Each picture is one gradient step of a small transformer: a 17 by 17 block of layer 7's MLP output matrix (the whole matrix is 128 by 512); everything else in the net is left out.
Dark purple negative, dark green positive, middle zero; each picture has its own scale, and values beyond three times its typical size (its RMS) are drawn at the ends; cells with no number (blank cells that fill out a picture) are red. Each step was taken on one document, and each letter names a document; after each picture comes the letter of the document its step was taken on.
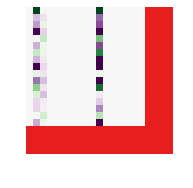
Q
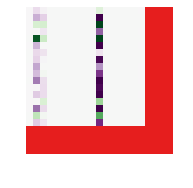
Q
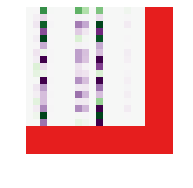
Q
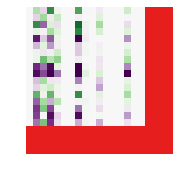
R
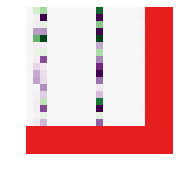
Q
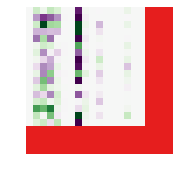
R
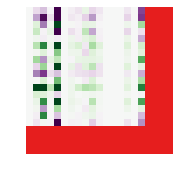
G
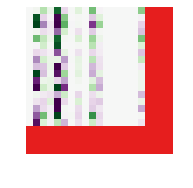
G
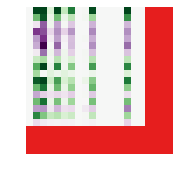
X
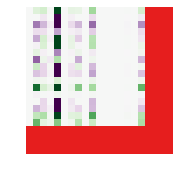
G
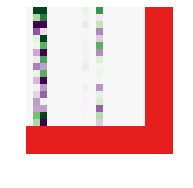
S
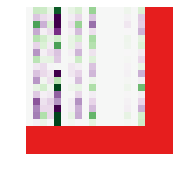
G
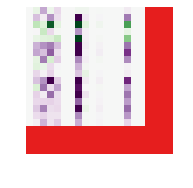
R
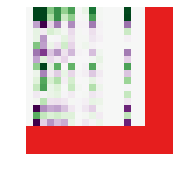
X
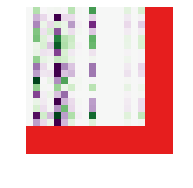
G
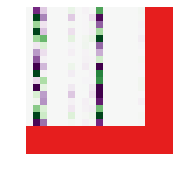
S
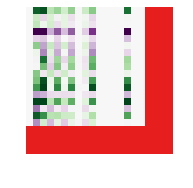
X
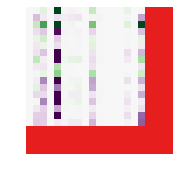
G
